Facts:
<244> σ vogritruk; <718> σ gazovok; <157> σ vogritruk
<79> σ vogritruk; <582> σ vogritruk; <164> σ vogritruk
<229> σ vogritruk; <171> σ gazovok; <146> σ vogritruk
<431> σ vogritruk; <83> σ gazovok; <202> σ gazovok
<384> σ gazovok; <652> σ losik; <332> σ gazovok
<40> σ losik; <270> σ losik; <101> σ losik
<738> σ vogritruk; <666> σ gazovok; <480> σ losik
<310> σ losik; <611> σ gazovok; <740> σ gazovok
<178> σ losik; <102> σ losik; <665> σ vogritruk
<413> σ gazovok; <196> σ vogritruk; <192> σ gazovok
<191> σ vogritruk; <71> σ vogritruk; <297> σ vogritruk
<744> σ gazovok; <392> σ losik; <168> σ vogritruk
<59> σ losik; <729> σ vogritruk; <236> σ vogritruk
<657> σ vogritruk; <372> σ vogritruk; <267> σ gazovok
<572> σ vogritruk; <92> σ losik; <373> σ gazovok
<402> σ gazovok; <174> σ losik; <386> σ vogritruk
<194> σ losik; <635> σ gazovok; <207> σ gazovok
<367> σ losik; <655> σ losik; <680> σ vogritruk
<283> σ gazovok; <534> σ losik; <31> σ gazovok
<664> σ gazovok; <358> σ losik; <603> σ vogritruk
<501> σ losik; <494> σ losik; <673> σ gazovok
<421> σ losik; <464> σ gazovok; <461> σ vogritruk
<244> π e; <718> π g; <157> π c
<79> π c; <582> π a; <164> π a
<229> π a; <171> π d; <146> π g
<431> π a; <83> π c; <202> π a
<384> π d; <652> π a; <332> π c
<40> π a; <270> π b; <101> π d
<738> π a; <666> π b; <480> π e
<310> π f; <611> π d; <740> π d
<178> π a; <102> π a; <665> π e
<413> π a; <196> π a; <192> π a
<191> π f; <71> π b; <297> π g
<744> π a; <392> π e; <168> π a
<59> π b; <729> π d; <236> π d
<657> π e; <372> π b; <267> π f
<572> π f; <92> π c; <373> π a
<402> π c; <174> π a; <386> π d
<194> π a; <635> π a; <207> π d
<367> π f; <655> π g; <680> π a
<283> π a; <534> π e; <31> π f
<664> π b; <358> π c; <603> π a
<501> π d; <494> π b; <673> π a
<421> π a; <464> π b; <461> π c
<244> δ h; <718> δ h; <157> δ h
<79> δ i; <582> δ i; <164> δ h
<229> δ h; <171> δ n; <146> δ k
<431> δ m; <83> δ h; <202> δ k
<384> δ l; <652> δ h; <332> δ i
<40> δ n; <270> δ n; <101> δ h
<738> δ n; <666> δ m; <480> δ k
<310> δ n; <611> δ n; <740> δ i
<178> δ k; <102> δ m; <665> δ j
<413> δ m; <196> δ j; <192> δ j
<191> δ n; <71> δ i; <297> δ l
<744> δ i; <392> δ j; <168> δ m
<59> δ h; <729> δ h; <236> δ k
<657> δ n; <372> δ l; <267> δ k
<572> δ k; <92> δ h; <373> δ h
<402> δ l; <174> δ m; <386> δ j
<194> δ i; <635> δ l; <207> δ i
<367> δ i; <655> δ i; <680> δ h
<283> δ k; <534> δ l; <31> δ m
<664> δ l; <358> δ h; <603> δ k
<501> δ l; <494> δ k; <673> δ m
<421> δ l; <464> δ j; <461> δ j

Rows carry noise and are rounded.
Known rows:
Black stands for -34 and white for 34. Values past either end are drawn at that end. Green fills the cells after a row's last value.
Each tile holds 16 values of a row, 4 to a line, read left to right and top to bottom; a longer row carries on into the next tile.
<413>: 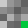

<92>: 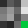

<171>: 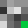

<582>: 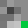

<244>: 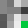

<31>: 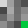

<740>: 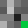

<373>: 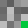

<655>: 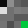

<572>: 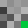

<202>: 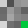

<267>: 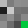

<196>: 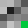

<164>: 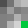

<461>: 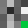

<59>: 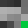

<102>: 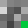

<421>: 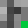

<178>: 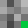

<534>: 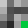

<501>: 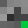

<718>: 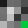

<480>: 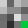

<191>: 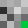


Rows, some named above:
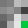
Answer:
<244>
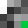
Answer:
<392>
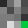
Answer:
<297>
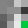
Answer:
<244>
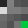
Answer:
<655>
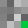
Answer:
<603>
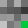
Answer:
<635>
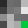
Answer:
<157>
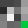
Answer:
<83>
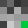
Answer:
<71>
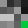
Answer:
<664>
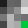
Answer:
<157>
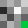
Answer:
<191>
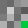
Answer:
<373>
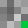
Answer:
<603>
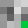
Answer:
<738>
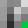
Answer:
<40>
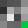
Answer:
<83>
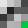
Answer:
<665>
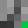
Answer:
<367>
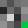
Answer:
<402>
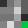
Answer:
<146>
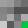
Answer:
<744>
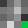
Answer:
<146>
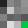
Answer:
<729>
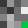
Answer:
<79>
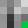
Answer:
<40>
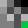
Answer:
<464>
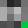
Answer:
<494>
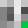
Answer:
<657>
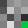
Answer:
<236>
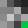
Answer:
<666>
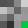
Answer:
<652>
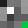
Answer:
<101>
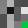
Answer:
<461>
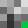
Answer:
<310>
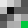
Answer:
<665>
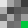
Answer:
<192>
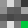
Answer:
<386>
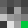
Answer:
<372>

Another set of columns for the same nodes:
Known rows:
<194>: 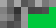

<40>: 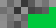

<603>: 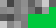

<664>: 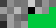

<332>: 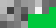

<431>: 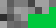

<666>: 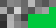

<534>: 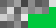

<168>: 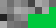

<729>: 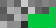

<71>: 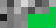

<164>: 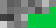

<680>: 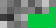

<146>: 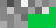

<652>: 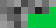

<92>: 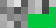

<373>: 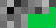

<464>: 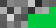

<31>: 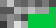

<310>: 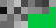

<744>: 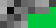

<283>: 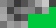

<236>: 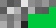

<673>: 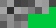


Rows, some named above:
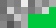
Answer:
<297>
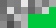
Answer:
<297>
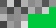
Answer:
<718>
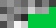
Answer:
<267>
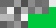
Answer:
<534>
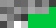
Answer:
<267>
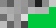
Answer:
<665>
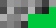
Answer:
<101>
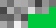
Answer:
<572>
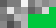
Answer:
<297>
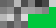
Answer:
<392>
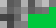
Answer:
<582>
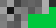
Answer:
<192>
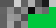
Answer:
<270>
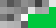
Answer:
<244>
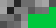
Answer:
<744>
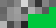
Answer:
<386>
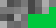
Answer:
<738>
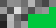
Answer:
<666>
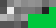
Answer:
<501>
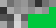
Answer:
<191>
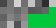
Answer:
<59>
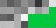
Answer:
<244>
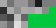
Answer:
<191>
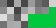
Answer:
<480>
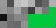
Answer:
<71>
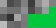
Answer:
<738>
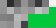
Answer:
<657>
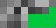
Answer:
<421>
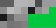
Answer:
<372>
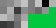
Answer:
<655>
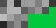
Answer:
<384>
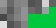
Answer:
<196>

